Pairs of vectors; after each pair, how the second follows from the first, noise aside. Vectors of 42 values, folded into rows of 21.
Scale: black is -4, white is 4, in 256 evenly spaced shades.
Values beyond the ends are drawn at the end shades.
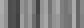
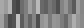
sign-scrambled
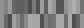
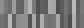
sign-scrambled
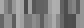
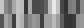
scaled up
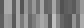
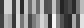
scaled up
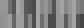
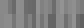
shrunk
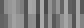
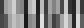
scaled up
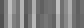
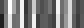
scaled up
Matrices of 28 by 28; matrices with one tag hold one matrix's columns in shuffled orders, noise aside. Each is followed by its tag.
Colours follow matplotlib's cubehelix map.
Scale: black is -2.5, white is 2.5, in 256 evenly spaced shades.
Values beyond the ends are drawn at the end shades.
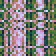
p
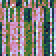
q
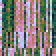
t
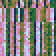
q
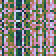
p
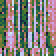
t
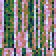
t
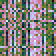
p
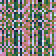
p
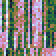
t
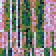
t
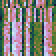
q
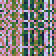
p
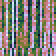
t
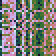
p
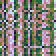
p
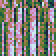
q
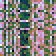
p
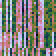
t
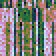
q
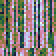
t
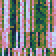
t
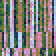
t
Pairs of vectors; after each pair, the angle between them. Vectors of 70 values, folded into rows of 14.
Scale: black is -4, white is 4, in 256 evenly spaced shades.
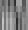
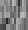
partly opposed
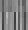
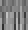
nearly parallel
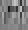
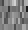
partly aligned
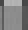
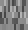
orthogonal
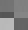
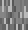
orthogonal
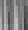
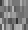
orthogonal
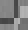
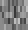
partly aligned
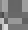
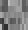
nearly opposite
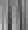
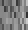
orthogonal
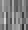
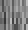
nearly opposite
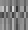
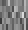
partly opposed
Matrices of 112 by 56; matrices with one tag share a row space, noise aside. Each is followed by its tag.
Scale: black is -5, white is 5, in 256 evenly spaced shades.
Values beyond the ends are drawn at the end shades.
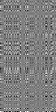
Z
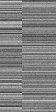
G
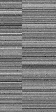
G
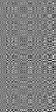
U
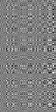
U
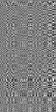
U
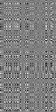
Z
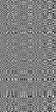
U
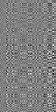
U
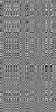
Z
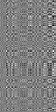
U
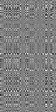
Z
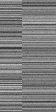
G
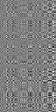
U
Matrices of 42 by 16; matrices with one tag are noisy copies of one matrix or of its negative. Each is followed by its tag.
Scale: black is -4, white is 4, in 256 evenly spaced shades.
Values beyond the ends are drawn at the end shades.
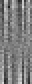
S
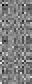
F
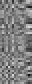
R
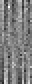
S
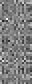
F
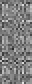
F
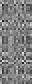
F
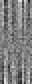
S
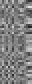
R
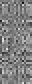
F
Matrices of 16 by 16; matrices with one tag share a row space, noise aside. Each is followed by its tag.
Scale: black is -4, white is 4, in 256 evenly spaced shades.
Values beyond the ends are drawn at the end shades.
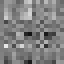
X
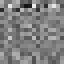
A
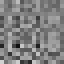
A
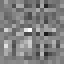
X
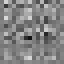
X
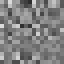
A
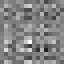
X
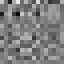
A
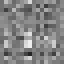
X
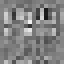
X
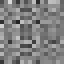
A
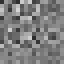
A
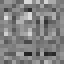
X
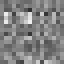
X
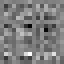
X
